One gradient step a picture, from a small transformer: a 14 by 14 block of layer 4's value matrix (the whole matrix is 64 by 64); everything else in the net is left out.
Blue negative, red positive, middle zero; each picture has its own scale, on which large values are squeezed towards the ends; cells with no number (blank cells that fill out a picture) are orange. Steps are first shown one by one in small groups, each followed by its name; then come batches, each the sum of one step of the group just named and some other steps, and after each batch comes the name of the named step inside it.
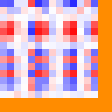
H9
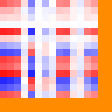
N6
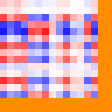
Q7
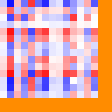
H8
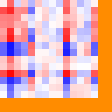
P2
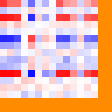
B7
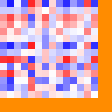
N6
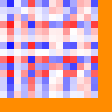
H8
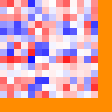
Q7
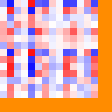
H9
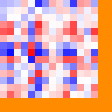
H9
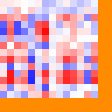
Q7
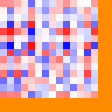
N6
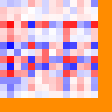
P2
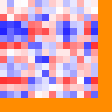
Q7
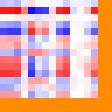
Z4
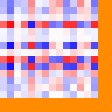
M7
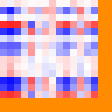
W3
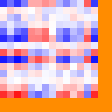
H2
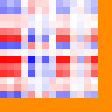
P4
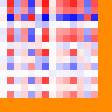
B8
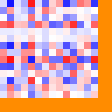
M7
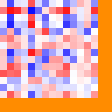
Z4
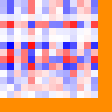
M7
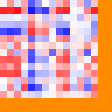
Z4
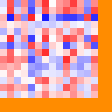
B8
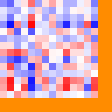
H2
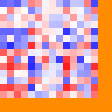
H2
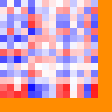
H2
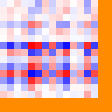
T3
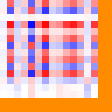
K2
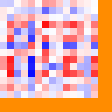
K2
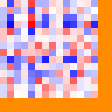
T3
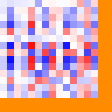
T3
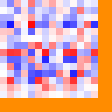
T3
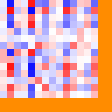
T3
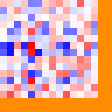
T3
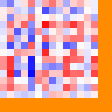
K2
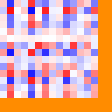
T3
